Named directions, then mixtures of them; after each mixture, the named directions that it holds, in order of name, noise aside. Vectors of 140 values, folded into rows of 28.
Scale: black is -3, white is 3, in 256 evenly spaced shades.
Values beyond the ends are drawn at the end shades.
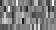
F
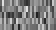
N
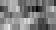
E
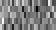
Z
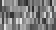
E, N, Z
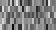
N, Z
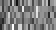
N, Z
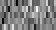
F, Z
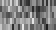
E, N, Z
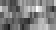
E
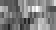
E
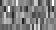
F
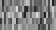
E, N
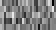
F, N, Z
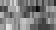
E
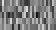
N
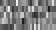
E, F, Z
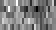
E, F, Z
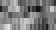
E
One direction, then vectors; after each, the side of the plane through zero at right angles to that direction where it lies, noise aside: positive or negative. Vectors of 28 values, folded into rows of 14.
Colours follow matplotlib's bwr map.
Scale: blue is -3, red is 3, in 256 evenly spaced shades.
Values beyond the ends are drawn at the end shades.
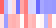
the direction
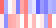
positive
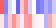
positive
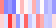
positive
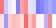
positive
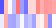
negative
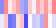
negative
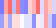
negative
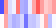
negative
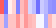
positive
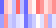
negative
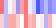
positive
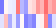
negative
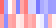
positive
